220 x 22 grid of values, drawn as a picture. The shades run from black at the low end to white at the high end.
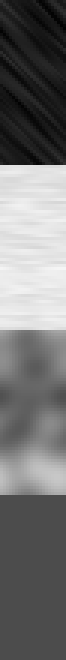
It is made of 4 by 1 panels. Panel 1,1: very low, slanting down to the right, faint in contrast. Panel 2,1: very high, streaked across, faint in contrast. Panel 3,1: middling, smooth, strong in contrast. Panel 4,1: low, flat.
